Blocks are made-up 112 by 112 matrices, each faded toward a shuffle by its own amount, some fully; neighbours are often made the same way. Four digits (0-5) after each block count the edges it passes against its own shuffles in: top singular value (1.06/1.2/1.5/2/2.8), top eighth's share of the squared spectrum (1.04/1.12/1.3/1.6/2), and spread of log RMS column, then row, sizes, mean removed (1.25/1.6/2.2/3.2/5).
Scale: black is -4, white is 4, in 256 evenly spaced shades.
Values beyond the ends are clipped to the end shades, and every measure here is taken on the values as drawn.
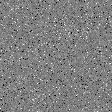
1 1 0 0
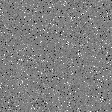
0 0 0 0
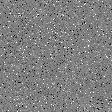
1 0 0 0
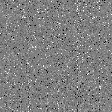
3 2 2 0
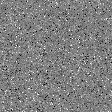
0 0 0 0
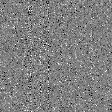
2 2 2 0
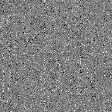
1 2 2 0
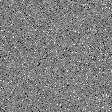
0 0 0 0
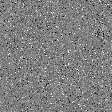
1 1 1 0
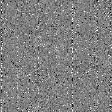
2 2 3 0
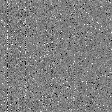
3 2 2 0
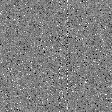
2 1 2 0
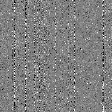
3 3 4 0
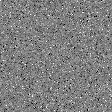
0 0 0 0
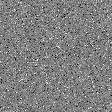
0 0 0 0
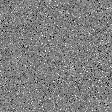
1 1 0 0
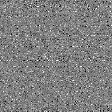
3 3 0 3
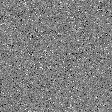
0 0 0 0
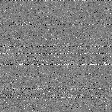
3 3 0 3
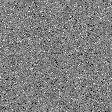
0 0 0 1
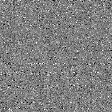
1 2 0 3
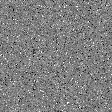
1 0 0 0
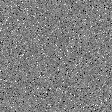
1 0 0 0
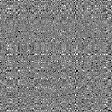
5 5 3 3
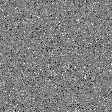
3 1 0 0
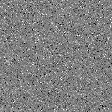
3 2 0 0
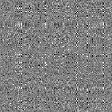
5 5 3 3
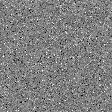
2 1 0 0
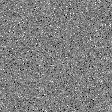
1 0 0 0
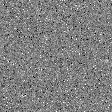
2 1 0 0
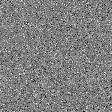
2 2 1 0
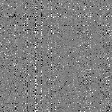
3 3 3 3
